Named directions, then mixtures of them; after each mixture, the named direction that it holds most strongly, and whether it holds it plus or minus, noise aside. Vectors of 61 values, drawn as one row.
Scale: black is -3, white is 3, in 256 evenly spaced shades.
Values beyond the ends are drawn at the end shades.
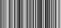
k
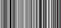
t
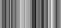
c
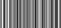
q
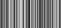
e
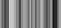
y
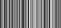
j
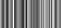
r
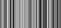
t, plus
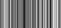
t, minus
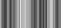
c, plus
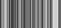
y, minus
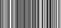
t, minus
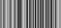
k, plus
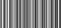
q, plus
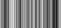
y, plus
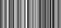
r, minus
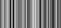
r, minus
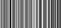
t, plus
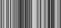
c, minus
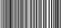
t, plus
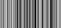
t, minus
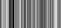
y, minus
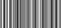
q, plus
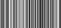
e, plus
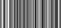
q, plus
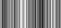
c, plus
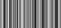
q, plus
